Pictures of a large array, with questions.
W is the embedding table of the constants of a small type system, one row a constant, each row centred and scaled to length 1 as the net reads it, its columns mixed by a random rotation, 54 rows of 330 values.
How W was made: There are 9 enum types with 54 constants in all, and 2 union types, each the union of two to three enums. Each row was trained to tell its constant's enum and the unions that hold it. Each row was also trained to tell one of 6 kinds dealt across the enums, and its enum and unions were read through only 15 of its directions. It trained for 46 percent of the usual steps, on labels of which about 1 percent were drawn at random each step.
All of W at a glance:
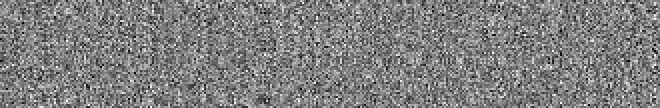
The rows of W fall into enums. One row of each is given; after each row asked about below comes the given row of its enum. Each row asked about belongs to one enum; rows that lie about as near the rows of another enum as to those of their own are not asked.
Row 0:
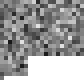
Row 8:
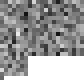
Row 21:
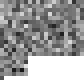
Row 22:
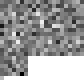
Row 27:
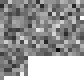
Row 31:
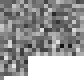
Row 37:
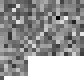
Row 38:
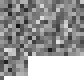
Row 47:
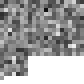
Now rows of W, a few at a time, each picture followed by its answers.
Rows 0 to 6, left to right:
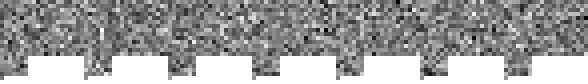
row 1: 31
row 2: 27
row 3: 22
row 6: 21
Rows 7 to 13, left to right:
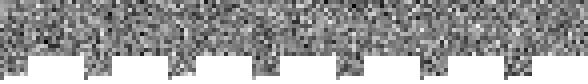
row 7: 38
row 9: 31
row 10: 0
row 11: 8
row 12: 27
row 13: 21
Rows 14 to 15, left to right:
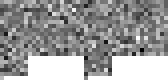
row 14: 0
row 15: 27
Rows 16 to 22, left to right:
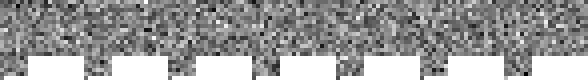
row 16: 8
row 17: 47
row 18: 27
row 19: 37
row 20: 37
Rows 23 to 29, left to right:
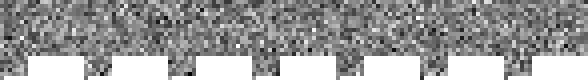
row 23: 27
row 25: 22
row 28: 37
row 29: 31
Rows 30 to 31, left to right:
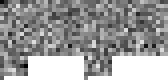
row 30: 37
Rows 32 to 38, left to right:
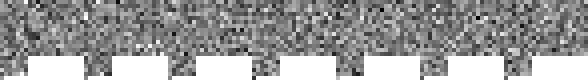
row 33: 22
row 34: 22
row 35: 37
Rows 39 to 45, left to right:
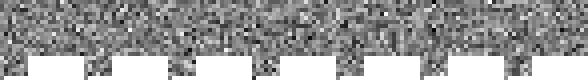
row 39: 8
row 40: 37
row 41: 21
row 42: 21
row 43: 22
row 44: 31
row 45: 38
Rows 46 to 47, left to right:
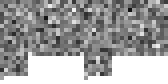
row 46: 0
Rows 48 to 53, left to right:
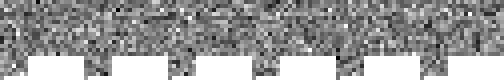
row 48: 31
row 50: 47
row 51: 21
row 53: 22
